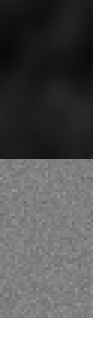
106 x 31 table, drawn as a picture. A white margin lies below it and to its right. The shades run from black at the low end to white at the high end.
The table splits into 2 rows of 1 panel. Panel 1,1: very low, smooth, faint in contrast. Panel 2,1: middling, fine-grained, faint in contrast.
